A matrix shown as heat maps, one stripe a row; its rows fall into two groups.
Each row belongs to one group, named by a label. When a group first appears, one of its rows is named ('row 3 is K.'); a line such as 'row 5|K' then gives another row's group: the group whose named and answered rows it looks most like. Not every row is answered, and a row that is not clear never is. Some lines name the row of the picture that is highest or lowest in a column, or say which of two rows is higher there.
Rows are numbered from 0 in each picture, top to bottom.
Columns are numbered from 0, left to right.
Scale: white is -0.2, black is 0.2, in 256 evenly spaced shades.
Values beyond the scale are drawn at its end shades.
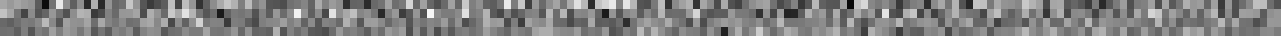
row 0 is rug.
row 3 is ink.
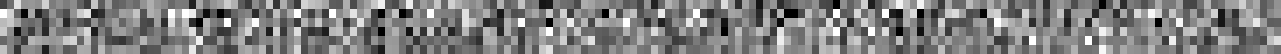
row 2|rug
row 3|ink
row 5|ink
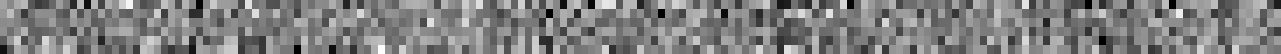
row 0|rug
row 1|rug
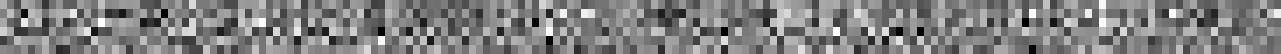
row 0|ink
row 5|rug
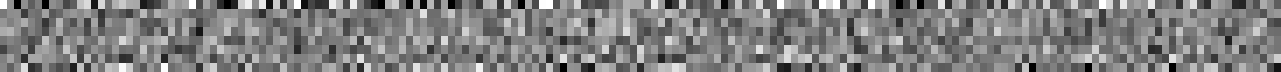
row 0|ink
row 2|rug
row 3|rug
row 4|rug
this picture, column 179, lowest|3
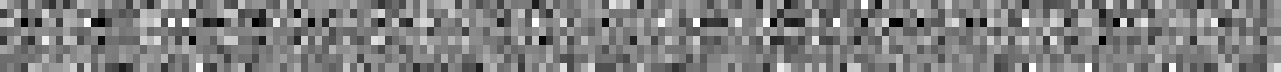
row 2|ink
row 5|ink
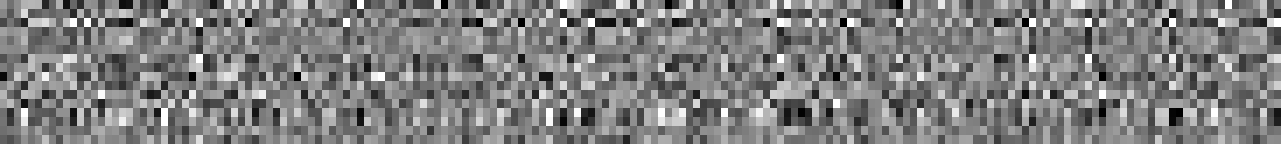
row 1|rug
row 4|rug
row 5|rug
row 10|ink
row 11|ink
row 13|rug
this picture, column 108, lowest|12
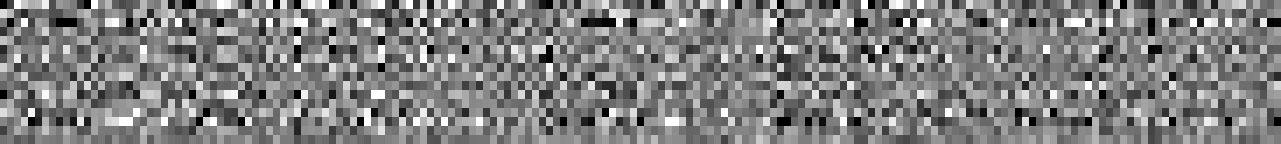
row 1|ink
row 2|rug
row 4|ink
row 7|ink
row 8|rug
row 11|ink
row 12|ink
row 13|rug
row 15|ink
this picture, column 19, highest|10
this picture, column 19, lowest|12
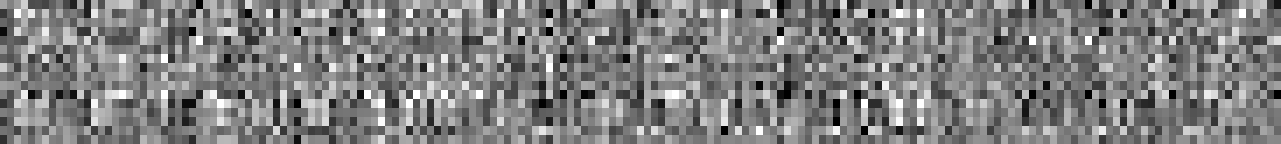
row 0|rug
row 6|rug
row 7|ink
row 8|rug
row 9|ink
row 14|ink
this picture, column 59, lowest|10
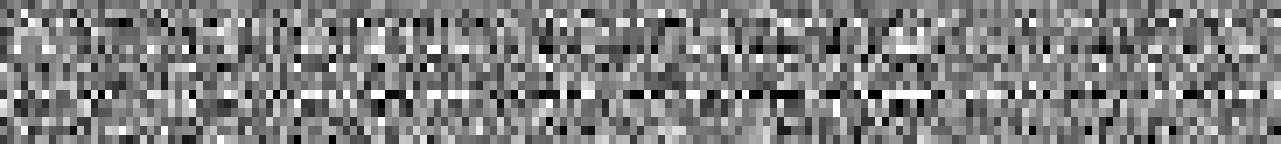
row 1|rug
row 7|ink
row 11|ink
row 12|ink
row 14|rug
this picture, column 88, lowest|2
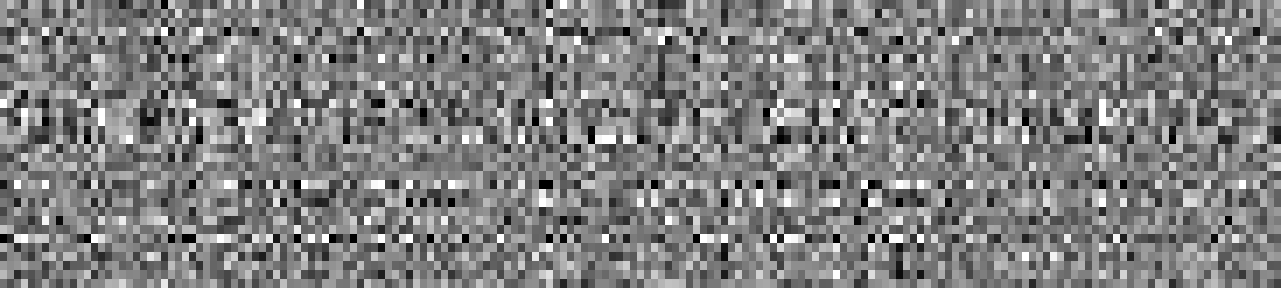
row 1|ink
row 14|rug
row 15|rug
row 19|rug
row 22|ink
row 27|ink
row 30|ink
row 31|rug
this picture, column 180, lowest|4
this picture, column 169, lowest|22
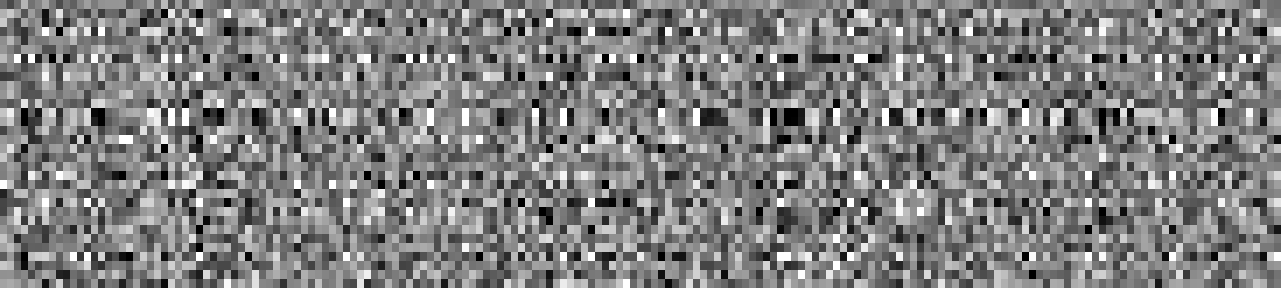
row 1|rug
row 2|ink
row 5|ink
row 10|rug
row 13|ink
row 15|rug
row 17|ink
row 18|ink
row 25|rug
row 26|ink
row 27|rug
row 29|ink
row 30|rug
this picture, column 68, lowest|15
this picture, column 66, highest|22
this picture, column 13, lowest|6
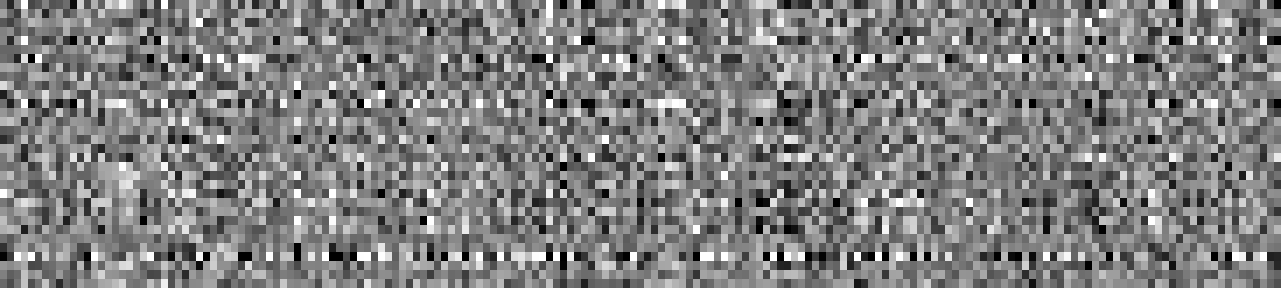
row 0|rug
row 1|ink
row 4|rug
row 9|ink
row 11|rug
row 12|rug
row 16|ink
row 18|rug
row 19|ink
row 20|rug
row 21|ink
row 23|rug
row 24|ink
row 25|ink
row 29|rug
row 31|rug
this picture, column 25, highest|19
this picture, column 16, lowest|11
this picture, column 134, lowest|7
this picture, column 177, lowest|28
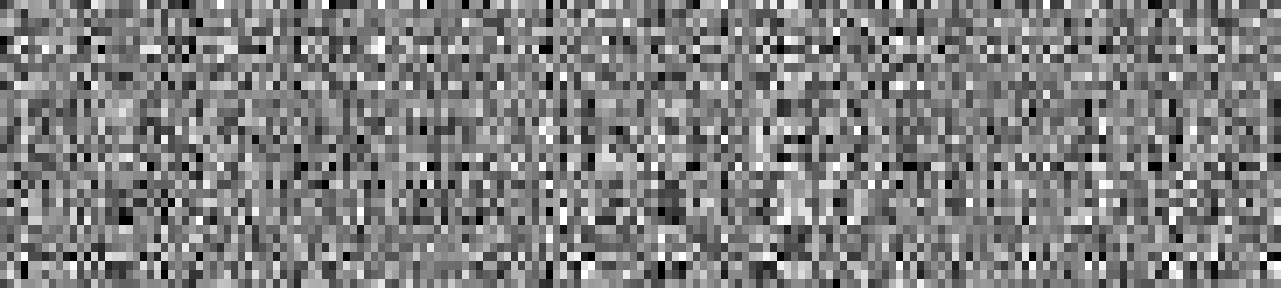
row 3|ink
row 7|ink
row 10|ink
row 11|rug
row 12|rug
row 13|ink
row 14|ink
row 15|rug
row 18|ink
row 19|rug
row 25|rug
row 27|ink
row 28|rug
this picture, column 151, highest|18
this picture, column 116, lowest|5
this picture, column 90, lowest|14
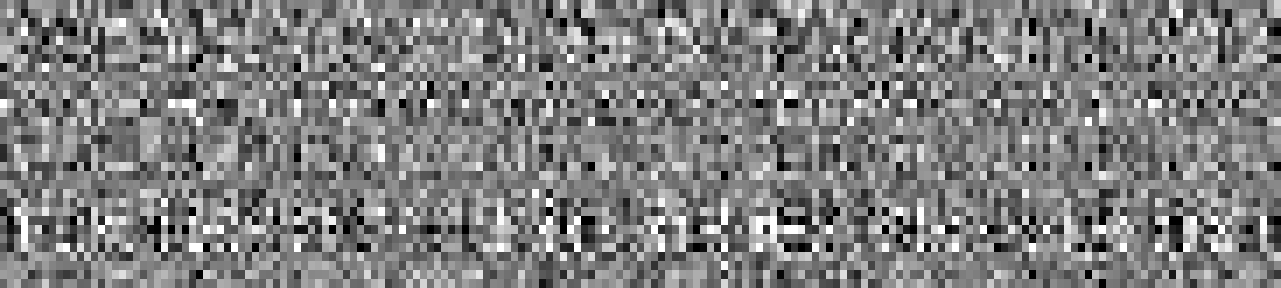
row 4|rug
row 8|ink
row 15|ink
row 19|ink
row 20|ink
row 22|rug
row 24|rug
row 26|rug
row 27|rug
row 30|rug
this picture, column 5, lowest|25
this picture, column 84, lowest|13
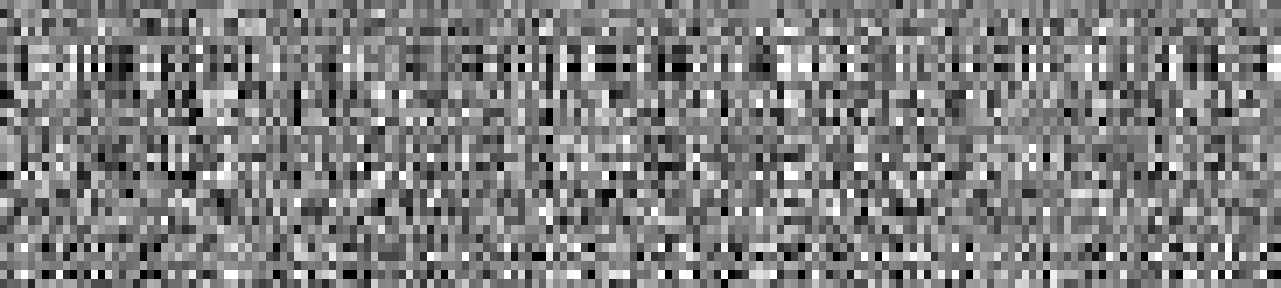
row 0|rug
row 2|ink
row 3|ink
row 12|rug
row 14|ink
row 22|ink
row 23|ink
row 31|ink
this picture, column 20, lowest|7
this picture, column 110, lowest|30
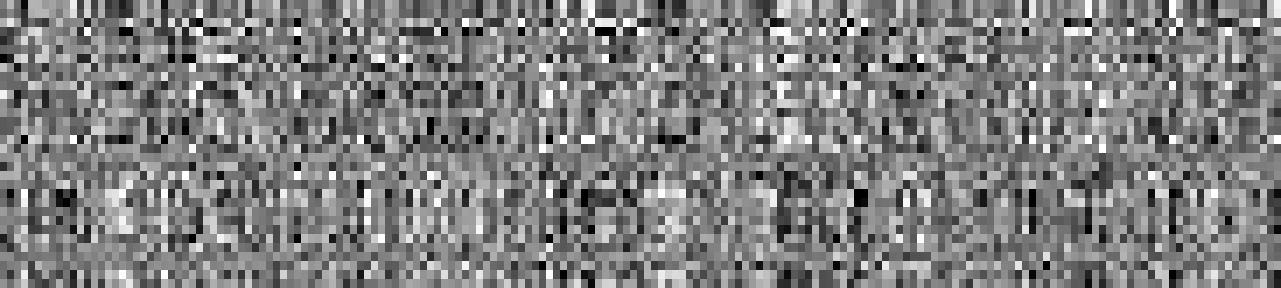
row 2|rug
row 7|ink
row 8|rug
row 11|ink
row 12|rug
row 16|ink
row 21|rug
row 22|rug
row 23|rug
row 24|rug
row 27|rug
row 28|ink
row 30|rug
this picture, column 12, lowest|3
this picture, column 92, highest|2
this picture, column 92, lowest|21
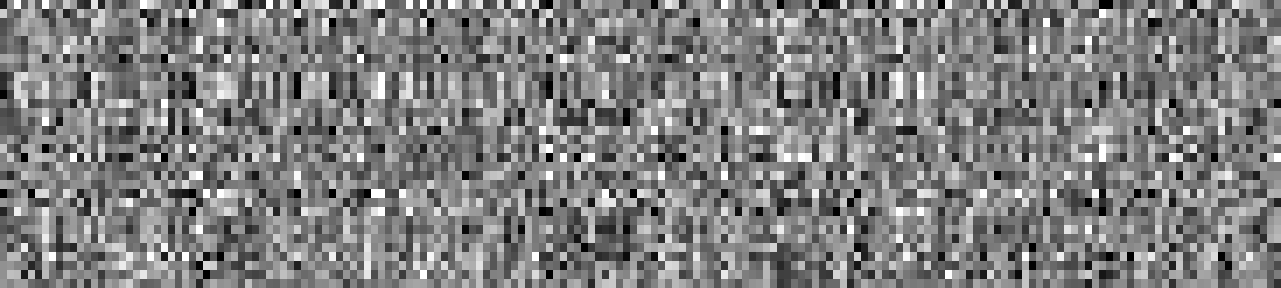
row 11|rug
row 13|rug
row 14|ink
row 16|ink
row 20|ink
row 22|rug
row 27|rug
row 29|rug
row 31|rug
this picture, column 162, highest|21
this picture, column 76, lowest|28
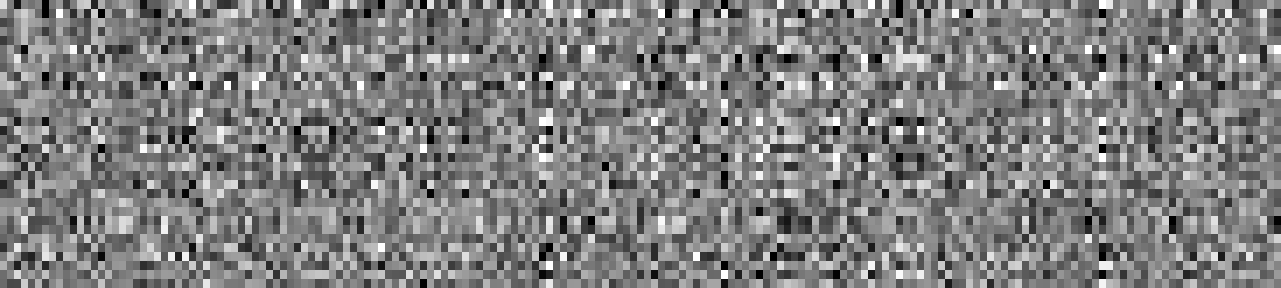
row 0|ink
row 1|rug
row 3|rug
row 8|ink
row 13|ink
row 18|ink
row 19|ink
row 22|rug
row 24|rug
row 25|rug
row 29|ink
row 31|ink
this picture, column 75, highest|1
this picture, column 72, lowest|1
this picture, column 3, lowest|24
